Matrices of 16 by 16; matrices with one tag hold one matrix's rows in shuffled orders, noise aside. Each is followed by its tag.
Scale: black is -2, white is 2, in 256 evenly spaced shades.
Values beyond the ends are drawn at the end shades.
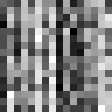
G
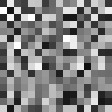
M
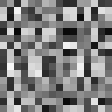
M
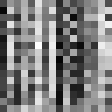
G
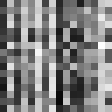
G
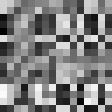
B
